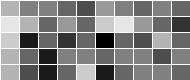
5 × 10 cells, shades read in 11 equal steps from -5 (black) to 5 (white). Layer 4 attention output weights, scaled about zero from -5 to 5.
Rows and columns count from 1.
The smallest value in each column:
2 -4 -4 -3 -2 -5 -1 -2 -2 -3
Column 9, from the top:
0 -1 2 -2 0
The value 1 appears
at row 1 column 6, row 2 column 4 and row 2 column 8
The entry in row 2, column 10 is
-3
